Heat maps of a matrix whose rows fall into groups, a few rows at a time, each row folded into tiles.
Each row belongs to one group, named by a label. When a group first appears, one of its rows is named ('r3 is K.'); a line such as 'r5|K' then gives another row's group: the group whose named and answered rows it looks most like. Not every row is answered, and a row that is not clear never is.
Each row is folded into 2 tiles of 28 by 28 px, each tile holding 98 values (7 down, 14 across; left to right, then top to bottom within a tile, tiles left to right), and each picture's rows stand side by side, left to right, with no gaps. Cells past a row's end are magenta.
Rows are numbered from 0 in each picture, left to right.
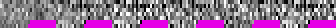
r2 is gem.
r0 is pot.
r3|gem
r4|pot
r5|gem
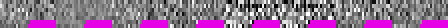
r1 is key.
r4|gem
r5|gem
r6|pot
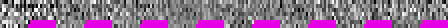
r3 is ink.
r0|gem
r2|gem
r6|pot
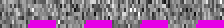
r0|key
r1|ink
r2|pot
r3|ink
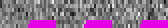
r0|ink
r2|pot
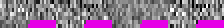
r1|gem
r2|key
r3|gem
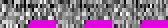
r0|gem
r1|gem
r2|gem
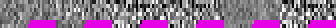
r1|pot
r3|gem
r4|ink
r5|gem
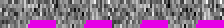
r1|ink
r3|ink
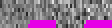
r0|ink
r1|key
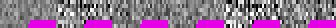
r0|key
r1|gem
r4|gem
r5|pot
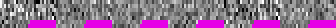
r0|pot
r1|ink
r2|key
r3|key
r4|ink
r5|pot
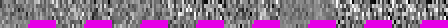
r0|ink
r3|pot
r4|ink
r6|pot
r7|pot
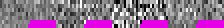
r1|key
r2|gem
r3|pot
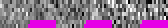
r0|pot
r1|ink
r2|pot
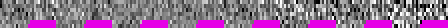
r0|ink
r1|pot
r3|ink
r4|ink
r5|pot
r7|gem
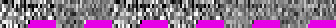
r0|gem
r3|gem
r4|gem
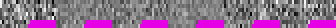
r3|key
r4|ink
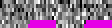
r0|ink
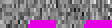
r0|key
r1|ink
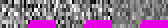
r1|pot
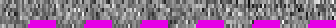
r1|pot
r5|ink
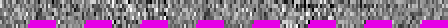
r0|pot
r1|ink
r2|pot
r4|pot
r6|gem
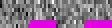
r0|ink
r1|key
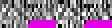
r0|gem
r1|gem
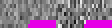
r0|key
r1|key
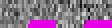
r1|gem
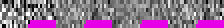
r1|pot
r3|pot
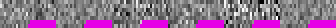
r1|key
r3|key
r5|key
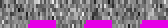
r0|ink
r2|ink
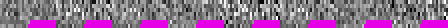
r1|pot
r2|pot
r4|pot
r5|pot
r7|ink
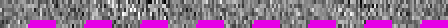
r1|ink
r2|pot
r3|ink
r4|key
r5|key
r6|gem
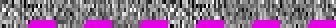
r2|pot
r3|gem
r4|ink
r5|ink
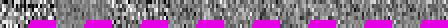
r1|ink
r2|pot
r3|ink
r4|pot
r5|key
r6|ink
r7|ink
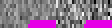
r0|key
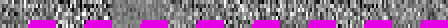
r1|gem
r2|ink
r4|pot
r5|pot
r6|gem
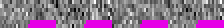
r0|pot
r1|ink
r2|key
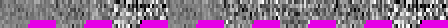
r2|gem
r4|ink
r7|gem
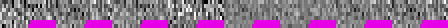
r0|gem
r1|ink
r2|gem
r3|pot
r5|key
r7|ink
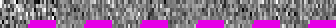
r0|pot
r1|ink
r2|pot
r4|ink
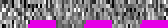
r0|gem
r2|ink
